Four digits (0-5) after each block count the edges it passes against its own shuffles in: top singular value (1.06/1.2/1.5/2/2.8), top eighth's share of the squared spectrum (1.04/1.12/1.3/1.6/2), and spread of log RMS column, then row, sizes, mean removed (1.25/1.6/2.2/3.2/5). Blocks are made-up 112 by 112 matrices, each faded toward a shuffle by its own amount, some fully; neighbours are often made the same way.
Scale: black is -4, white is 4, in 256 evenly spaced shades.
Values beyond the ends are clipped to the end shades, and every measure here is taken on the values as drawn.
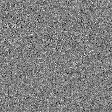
0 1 0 2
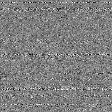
2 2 0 4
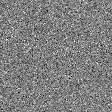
0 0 0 0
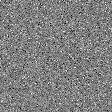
0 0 0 0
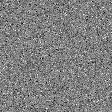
0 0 0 0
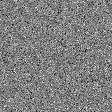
0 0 0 0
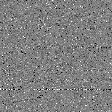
3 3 0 2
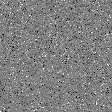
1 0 0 0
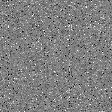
3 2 1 0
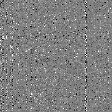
4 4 3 1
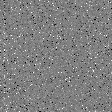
2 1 0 0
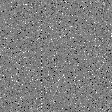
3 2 1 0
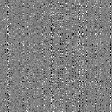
5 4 4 2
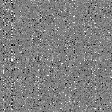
4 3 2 1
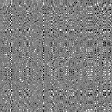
5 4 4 3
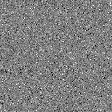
3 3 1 1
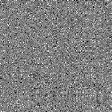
4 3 2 2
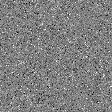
1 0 0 0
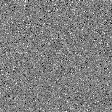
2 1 0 1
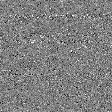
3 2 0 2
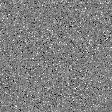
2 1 0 1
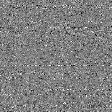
3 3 0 3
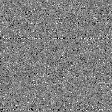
3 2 0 3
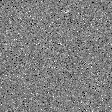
0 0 0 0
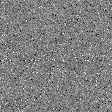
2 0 0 0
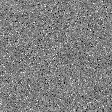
0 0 0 0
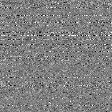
2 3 0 4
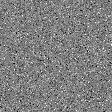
0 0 0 0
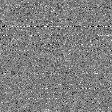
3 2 0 3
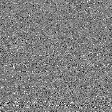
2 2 0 3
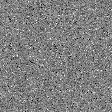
0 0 0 1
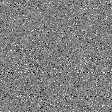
2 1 0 2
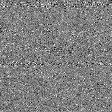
1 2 0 3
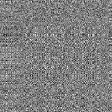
4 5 3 3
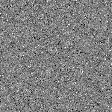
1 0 0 0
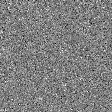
2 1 0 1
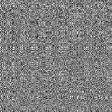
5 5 3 3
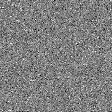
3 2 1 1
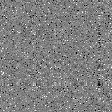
4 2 1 1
